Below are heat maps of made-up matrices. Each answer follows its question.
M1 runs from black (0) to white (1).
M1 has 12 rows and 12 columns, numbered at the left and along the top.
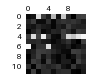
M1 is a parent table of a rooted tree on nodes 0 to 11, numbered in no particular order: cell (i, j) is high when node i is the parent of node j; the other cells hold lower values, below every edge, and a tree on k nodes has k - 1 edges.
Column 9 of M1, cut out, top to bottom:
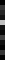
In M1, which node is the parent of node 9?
4
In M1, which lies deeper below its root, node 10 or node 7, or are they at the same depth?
the same depth
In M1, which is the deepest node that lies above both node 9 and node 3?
4
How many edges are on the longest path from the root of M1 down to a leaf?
2
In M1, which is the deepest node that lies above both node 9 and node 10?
4
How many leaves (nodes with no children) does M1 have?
9
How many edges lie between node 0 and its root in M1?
1
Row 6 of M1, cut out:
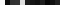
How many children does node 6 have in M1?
2
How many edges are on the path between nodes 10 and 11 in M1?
2
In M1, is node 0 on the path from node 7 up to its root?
yes
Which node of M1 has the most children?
4
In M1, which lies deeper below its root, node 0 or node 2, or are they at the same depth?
node 2
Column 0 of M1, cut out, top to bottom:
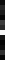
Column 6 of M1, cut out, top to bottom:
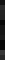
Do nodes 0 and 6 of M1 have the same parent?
no
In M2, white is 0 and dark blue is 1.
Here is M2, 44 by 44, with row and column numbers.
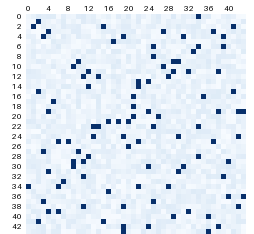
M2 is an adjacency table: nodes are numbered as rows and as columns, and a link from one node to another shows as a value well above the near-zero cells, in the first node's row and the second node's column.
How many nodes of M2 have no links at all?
1
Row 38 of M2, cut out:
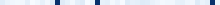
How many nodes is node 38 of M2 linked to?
3
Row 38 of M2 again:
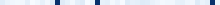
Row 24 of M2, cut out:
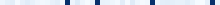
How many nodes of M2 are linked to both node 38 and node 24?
2
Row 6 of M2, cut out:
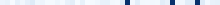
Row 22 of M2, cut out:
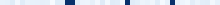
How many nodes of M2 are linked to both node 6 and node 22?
2
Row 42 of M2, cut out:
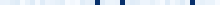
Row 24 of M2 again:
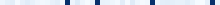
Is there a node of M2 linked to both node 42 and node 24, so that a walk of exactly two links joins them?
yes
